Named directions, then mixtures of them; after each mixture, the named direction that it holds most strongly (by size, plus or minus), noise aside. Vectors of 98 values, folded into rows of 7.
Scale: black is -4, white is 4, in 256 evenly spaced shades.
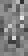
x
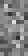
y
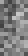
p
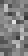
y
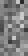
x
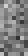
p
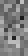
x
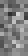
y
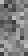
p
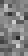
y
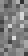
x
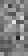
y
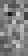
y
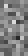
y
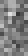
p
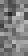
p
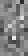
x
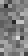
y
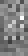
x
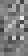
x
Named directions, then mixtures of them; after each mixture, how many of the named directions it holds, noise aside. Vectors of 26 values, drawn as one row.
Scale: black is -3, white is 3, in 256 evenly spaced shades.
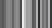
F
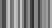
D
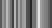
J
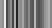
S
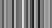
three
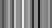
three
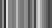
two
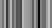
three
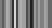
three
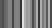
one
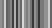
two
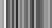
one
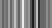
three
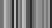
three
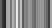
two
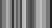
two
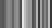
one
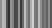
one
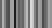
three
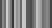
two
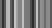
three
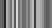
one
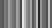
one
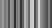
two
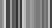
three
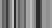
one
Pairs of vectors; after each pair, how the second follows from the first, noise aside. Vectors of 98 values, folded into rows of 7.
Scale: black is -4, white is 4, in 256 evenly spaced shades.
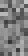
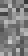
negated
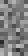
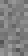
shrunk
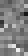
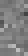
shrunk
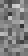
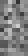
shuffled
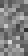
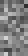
shuffled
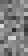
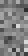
shuffled
